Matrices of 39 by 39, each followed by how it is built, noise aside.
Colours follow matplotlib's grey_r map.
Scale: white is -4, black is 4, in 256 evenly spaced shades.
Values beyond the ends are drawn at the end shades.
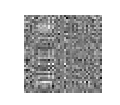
low rank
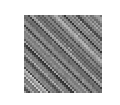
Toeplitz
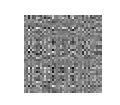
low rank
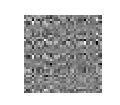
low rank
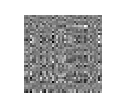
low rank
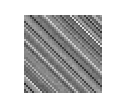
Toeplitz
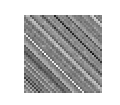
Toeplitz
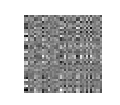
low rank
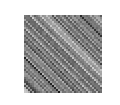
Toeplitz
